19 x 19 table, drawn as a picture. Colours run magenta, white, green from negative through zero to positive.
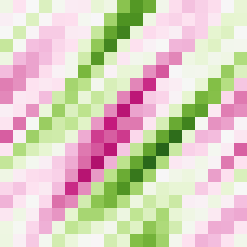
The histogram is bell-shaped. The grain runs diagonally up to the right. No single row or column stands out from its neighbours. Overall the values sit about 50% of the way up the scale.
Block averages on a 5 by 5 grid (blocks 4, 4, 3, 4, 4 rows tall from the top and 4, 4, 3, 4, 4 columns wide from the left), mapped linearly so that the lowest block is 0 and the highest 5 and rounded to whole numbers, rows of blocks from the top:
3 3 5 2 3
1 4 2 2 4
2 3 0 4 2
3 1 4 4 2
2 3 4 4 2
